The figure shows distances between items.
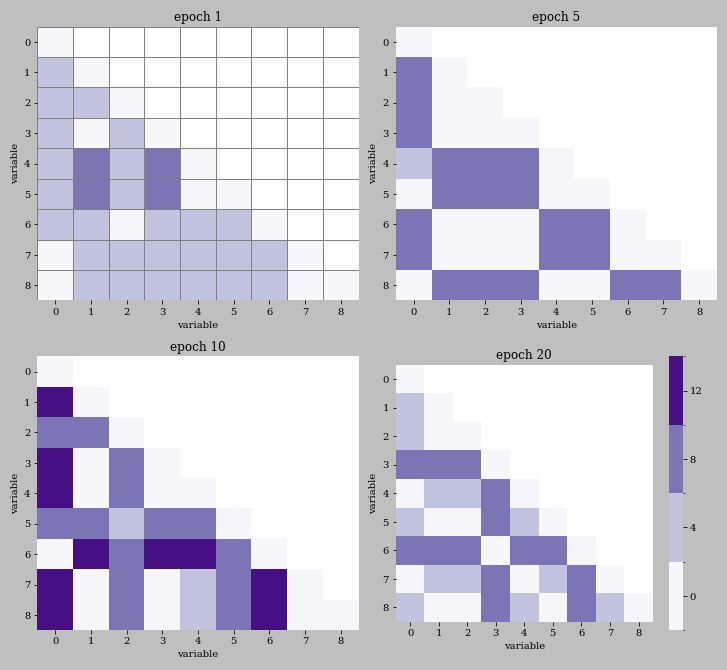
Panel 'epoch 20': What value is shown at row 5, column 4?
4
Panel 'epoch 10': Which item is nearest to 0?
6
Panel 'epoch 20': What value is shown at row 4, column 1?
4
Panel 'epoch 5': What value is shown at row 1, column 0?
8
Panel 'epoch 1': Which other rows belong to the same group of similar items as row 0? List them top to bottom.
7, 8
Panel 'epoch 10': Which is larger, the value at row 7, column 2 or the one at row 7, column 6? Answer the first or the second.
the second
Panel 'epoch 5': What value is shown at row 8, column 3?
8
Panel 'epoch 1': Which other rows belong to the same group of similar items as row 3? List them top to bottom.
1
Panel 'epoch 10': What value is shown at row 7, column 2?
8
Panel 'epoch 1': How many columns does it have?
9
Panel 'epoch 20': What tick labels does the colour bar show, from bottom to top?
0, 4, 8, 12
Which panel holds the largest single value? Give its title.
epoch 10
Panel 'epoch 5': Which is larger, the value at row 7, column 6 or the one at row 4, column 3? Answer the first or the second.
the second
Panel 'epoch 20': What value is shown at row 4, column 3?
8
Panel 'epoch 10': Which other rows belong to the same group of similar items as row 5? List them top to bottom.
2
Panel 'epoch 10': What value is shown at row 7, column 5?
8
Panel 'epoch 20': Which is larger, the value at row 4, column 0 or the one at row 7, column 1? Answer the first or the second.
the second
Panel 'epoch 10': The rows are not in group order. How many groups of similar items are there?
3
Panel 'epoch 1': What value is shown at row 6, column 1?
4
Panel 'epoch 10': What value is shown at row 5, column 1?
8
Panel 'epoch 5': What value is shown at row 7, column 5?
8
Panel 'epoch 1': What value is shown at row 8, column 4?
4
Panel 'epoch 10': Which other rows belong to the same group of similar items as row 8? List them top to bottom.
1, 3, 4, 7
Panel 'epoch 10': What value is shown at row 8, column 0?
12
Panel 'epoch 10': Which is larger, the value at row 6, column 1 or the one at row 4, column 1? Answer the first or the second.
the first
